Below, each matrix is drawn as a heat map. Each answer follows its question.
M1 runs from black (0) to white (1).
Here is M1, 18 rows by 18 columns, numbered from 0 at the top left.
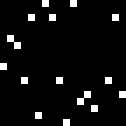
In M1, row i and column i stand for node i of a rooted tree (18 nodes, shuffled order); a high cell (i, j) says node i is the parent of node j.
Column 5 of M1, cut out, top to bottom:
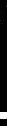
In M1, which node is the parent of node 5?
16
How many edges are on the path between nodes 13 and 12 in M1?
1
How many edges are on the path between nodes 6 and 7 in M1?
2
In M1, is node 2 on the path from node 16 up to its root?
yes
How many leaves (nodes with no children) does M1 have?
7
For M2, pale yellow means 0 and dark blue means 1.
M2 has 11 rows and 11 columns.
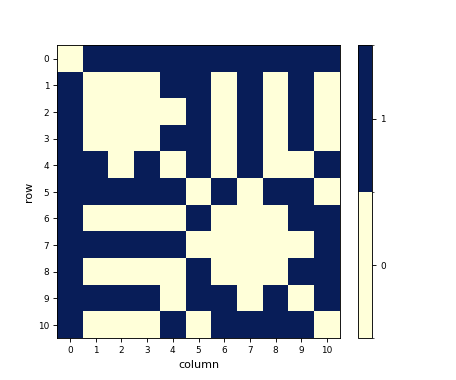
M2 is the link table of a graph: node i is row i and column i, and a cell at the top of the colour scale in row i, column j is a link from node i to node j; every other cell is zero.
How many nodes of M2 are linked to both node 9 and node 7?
5
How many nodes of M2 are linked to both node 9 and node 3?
2
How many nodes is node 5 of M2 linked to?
8
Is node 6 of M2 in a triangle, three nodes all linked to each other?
yes
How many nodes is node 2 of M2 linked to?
4
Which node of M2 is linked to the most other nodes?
node 0
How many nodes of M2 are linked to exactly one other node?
0
